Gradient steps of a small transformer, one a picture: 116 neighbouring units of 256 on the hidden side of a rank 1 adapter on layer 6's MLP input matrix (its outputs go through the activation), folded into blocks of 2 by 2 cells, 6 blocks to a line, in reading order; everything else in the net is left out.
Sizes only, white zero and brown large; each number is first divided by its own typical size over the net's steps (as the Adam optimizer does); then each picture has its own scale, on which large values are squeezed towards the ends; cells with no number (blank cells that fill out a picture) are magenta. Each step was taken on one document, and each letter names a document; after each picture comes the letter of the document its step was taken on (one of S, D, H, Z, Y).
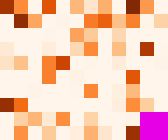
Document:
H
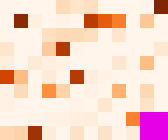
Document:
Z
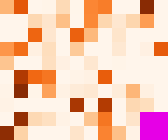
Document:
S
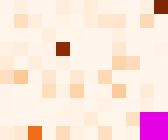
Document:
Z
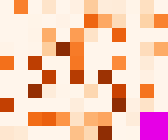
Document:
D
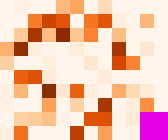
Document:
S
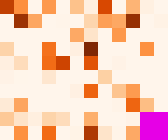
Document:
H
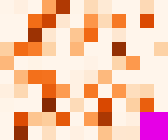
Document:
S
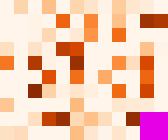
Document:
D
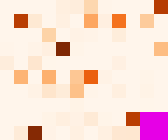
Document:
Z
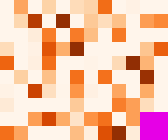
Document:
D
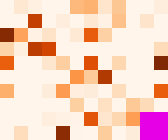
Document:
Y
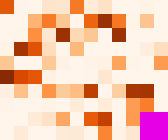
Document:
S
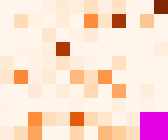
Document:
Z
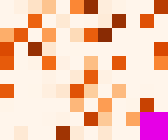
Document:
Y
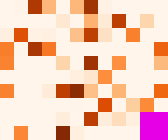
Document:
Y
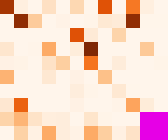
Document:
H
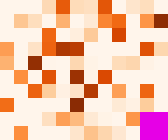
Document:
D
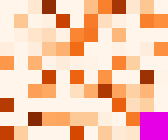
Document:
D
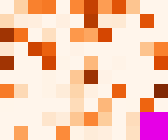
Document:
Y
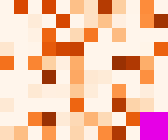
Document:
D
